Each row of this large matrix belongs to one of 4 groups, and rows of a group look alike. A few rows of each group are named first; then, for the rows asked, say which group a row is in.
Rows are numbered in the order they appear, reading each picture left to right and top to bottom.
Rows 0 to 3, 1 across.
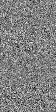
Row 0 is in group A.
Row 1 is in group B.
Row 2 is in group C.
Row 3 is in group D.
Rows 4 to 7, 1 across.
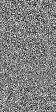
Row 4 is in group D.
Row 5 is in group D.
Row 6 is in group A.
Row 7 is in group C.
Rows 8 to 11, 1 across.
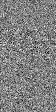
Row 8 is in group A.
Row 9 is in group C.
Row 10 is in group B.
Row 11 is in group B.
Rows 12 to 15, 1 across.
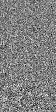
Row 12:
A
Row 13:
A
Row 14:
A
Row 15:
C
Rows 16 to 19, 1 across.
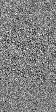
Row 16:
B
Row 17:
D
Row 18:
D
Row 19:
A
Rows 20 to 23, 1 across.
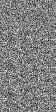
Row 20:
D
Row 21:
C
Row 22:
C
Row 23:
C
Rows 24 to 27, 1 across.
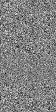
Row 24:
B
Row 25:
B
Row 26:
A
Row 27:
B
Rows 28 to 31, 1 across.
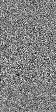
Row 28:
A
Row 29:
A
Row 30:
B
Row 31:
C
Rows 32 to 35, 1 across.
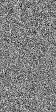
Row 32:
C
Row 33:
D
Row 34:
A
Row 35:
B
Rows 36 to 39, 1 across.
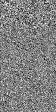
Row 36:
B
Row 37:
D
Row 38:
B
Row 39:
A
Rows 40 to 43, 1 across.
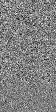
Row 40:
B
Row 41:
C
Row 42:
B
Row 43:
A
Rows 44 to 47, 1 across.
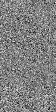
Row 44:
B
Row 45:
D
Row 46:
D
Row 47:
B
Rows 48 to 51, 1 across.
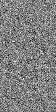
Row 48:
B
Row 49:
D
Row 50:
C
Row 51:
D
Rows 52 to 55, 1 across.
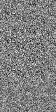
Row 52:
D
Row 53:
D
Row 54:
D
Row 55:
C
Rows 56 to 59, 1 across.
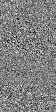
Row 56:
B
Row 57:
D
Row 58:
D
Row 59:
C
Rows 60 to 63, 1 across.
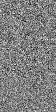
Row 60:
D
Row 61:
C
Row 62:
D
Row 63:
A
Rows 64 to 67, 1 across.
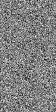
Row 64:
D
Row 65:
D
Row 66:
B
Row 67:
B
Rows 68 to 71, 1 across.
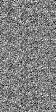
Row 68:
C
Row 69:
C
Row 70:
C
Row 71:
C
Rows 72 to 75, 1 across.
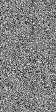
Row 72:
B
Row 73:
B
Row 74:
D
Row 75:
B
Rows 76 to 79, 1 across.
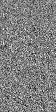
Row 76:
A
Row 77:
A
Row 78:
D
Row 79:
D
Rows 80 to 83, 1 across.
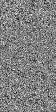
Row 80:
B
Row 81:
A
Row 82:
D
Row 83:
D
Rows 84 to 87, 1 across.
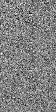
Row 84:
B
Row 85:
B
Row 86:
B
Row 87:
D
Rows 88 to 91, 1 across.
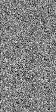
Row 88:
D
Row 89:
B
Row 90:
B
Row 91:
B
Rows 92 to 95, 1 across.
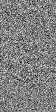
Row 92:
D
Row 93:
B
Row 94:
C
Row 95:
A
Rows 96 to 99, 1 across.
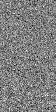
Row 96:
D
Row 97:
A
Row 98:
D
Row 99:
C
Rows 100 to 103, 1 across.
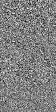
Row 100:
D
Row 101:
D
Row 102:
B
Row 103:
A
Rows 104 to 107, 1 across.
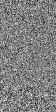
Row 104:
D
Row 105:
A
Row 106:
B
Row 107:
C
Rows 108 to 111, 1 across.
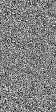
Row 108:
D
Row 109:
D
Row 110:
A
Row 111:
B
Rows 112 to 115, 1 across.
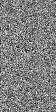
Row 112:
C
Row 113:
B
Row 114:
B
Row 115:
C
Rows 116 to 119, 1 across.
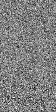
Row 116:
D
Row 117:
B
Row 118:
B
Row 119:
D
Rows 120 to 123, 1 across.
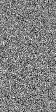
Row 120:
D
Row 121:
A
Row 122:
C
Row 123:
D
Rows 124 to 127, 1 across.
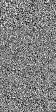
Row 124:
B
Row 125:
A
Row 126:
D
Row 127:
D
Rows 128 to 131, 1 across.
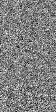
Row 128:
C
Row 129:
B
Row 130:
C
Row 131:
C
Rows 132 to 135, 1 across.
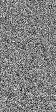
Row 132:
A
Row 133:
D
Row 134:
B
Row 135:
C
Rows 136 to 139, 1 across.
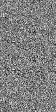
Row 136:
A
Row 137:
D
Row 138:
D
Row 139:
A
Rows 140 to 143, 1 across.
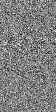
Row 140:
D
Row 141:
C
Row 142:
D
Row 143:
A
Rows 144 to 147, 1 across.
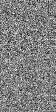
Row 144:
D
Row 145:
C
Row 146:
B
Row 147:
C
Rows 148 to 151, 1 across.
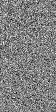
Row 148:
C
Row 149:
A
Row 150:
B
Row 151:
D
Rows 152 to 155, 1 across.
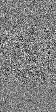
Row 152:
A
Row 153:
B
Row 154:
D
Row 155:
A
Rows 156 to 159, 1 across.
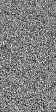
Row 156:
D
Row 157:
A
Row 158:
D
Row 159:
D
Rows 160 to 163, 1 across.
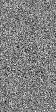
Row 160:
B
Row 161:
B
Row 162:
D
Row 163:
A
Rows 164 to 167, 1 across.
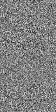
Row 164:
A
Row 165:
D
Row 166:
A
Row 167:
A
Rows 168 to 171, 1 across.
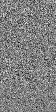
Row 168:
A
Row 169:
D
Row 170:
B
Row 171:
D
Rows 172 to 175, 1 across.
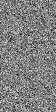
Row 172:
D
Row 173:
C
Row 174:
B
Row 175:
B
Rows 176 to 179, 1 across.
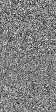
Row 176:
D
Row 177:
C
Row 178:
A
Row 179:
B
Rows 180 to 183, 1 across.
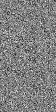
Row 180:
D
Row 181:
B
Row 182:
D
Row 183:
A
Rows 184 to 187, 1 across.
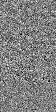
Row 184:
C
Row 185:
C
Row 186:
B
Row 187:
A
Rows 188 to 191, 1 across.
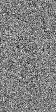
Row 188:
D
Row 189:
B
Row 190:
C
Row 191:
A
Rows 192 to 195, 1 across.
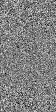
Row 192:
C
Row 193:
B
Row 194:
A
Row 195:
B
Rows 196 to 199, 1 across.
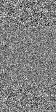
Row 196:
C
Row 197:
A
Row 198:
A
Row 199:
C
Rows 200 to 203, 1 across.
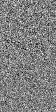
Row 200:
C
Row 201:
D
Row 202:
B
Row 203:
A
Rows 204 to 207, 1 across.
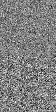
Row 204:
A
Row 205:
D
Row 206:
C
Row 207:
C
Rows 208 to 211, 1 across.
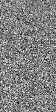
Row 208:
B
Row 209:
C
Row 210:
B
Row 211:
B
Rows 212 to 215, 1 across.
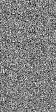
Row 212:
D
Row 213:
D
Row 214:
A
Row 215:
A
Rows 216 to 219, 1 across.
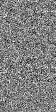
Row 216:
C
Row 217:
D
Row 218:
C
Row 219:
A
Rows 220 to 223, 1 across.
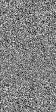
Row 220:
B
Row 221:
D
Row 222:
B
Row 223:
B
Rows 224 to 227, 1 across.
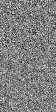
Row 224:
D
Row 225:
D
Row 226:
C
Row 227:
A
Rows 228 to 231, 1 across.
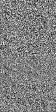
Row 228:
D
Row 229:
A
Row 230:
A
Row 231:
D
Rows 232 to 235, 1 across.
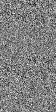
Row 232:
D
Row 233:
A
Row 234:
D
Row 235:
B
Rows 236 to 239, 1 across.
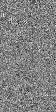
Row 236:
A
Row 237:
B
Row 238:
B
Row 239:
C
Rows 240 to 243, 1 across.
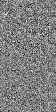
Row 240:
C
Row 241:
D
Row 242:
D
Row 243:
D
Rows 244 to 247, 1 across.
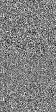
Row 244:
A
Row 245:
D
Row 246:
A
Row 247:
A
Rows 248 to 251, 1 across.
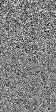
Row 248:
C
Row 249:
B
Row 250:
D
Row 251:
B
